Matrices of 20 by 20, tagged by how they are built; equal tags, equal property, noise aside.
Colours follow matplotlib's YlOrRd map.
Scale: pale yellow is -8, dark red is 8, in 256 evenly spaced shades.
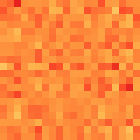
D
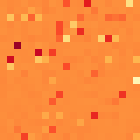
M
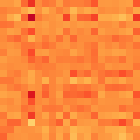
D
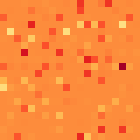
M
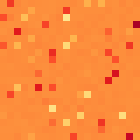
M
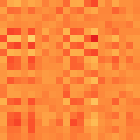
D
